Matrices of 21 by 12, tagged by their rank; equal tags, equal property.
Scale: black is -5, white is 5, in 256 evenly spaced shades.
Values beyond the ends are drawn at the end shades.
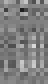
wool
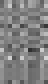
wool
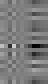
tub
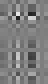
tub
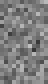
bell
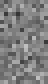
bell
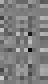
wool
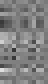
wool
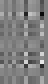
tub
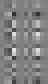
tub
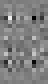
wool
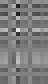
tub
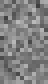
bell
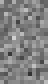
bell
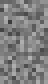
bell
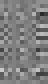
wool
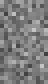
bell
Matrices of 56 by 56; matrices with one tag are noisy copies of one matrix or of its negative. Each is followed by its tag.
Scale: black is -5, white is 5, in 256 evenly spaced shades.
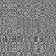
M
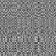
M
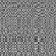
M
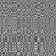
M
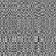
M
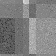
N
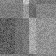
N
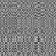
M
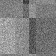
N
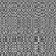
M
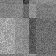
N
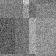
N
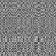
M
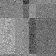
N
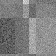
N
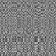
M
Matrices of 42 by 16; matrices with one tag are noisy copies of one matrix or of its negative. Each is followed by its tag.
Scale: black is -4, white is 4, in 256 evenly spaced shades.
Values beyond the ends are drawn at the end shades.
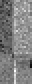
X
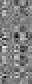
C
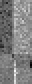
X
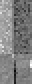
X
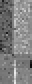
X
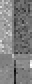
X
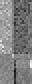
X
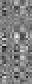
C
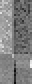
X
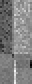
X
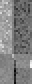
X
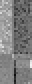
X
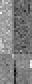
X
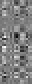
C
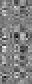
C
